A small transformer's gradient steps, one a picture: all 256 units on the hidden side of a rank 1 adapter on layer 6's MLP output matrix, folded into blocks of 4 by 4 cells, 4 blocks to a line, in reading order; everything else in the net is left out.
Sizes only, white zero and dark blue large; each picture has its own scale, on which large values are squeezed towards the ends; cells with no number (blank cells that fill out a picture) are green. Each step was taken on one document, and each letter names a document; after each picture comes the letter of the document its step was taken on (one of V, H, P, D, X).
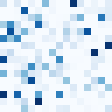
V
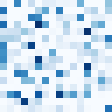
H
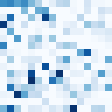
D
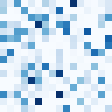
V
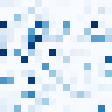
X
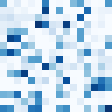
H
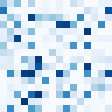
H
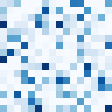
H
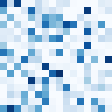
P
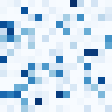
V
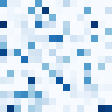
X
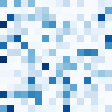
D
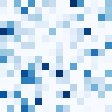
V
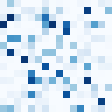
X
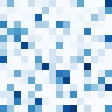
H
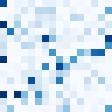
D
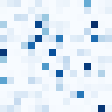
X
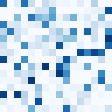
D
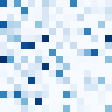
V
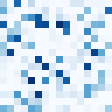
H
